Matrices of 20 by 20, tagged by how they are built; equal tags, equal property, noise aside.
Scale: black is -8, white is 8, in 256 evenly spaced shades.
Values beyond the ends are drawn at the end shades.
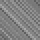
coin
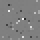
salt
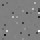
salt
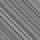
coin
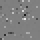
salt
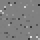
salt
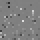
salt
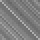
coin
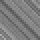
coin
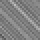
coin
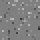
salt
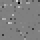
salt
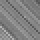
coin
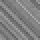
coin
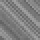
coin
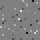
salt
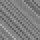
coin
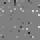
salt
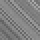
coin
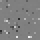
salt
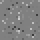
salt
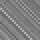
coin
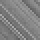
coin
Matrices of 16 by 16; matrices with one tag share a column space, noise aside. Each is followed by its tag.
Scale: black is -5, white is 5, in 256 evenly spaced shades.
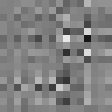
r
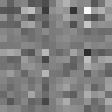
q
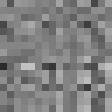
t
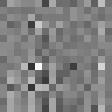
t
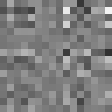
q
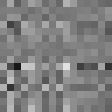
t
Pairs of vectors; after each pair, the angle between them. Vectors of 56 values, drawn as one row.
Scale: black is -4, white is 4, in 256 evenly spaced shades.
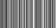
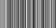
nearly opposite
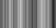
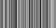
orthogonal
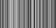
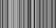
nearly parallel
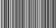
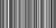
partly opposed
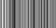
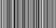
partly aligned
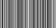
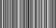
nearly opposite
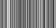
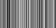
nearly opposite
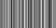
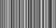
nearly parallel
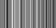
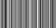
orthogonal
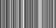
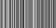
partly opposed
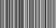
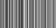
nearly parallel
